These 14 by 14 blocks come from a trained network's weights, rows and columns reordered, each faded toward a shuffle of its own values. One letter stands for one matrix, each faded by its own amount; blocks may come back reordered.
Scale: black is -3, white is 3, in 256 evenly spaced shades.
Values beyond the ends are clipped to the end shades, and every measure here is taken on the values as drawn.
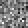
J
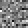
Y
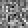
J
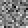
J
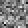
Y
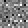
Y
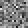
Y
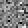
J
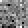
Y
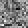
Y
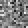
J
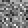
J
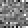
Y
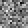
J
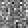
Y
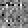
Y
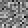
J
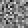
J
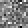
Y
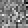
J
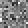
J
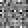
Y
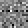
Y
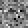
Y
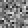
J
